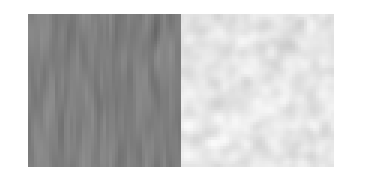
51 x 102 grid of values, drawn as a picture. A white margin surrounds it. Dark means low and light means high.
The table splits into one row of 2 panels. Panel 1,1: middling, streaked downward, faint in contrast. Panel 1,2: very high, blotchy, faint in contrast.
